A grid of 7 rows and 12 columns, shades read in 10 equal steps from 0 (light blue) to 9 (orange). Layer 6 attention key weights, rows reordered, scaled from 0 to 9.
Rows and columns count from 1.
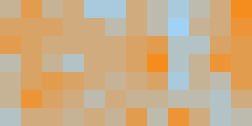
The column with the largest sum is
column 12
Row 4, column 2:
6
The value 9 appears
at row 1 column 12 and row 4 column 8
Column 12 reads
9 8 7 7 7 5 3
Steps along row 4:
up down down up same up up down up up down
